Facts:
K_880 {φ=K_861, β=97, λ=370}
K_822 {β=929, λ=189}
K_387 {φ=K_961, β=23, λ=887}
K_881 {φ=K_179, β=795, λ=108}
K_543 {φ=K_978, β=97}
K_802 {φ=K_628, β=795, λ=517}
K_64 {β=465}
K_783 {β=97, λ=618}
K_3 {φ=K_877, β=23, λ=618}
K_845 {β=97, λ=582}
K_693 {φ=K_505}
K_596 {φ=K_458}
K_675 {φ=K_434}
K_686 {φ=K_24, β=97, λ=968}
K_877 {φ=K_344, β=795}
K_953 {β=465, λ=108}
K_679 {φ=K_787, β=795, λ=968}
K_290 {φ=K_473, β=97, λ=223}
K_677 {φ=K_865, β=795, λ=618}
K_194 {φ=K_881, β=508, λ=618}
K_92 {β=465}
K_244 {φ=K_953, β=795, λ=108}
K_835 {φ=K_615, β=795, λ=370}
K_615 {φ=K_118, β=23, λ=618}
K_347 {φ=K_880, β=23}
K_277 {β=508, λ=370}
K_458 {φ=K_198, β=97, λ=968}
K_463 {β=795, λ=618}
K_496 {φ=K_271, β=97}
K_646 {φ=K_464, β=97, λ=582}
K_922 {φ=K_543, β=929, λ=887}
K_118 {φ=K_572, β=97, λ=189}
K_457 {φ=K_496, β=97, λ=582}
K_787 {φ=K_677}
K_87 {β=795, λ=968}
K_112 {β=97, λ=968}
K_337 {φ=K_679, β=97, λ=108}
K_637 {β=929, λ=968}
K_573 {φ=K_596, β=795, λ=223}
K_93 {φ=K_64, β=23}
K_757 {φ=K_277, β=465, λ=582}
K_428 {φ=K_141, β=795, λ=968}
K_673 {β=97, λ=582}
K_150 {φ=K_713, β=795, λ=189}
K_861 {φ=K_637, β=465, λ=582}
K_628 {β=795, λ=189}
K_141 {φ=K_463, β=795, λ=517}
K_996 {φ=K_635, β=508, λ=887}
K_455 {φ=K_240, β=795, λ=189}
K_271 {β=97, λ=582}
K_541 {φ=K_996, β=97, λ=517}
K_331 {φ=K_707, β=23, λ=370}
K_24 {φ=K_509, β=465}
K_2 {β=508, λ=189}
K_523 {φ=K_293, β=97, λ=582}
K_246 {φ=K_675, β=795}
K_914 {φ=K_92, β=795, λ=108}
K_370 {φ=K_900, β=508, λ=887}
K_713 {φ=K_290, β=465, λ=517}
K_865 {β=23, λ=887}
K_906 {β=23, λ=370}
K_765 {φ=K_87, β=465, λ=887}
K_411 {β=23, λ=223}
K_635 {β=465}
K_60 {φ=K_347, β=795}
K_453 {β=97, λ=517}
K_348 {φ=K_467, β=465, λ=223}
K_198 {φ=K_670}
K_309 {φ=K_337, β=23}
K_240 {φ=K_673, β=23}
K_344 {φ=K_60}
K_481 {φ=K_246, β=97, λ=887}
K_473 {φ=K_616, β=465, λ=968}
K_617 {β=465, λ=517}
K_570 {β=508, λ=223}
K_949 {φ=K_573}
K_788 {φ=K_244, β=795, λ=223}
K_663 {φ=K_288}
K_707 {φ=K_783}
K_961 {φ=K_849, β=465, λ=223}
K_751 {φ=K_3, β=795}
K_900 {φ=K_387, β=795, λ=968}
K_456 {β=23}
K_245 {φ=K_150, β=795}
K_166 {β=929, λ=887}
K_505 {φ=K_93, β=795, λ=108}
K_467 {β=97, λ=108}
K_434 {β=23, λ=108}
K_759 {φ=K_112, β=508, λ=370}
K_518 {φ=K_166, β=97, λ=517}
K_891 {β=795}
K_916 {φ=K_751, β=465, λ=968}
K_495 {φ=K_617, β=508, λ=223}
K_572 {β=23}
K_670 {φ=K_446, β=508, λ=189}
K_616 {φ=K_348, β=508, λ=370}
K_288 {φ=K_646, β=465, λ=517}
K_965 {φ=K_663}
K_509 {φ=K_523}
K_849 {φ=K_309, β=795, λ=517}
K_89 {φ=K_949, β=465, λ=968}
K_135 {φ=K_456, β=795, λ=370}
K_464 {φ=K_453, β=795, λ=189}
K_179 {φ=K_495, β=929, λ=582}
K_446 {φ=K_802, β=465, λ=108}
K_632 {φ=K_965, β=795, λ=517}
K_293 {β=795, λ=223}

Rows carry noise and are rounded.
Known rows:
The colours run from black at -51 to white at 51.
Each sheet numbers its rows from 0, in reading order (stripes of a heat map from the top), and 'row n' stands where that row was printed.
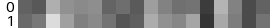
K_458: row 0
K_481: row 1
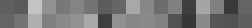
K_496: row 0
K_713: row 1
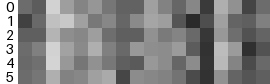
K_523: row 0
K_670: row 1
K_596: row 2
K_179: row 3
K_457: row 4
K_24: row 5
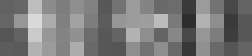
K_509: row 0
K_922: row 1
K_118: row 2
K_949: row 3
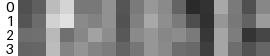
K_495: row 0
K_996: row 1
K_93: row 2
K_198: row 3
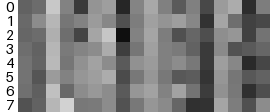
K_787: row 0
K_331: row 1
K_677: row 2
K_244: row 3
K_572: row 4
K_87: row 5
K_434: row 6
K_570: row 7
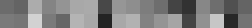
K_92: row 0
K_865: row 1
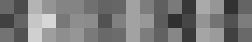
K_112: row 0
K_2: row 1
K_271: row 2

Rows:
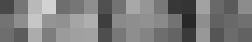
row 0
K_759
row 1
K_765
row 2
K_60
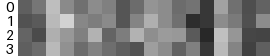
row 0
K_693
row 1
K_277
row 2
K_637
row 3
K_686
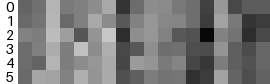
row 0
K_632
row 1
K_615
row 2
K_961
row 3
K_751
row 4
K_953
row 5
K_916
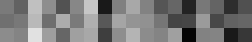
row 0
K_849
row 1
K_446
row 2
K_387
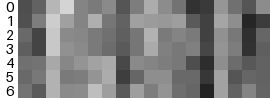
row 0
K_616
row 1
K_822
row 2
K_467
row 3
K_453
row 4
K_348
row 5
K_245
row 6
K_861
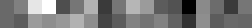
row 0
K_370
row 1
K_573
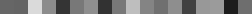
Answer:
K_337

